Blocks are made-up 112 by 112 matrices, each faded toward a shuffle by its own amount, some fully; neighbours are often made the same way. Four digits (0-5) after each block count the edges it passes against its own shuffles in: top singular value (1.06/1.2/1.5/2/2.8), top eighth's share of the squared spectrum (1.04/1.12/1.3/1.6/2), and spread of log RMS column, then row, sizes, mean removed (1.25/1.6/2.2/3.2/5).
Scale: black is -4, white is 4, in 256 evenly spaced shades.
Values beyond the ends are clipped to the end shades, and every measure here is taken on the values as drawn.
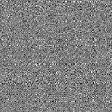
4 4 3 3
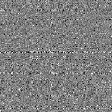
4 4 2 3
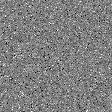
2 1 0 0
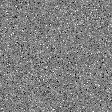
0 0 0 0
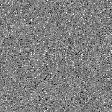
3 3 1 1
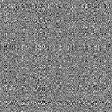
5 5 3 3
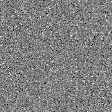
3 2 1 0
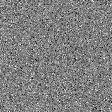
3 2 0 0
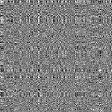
5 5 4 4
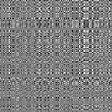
5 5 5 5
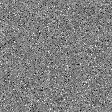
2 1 0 0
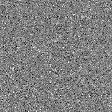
3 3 1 1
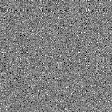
4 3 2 2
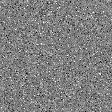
2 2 0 0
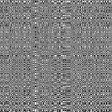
5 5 4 4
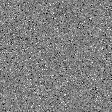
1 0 0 0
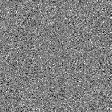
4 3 1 1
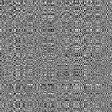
5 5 4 4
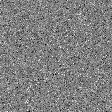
0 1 0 0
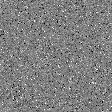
0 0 0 0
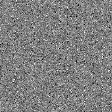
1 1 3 0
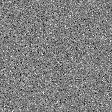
0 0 0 0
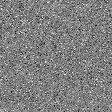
0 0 0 0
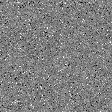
2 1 0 0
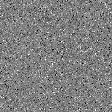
3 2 1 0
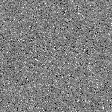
3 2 0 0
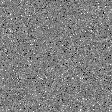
2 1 0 0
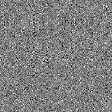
4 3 2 2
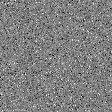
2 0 0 0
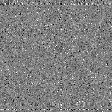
4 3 1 2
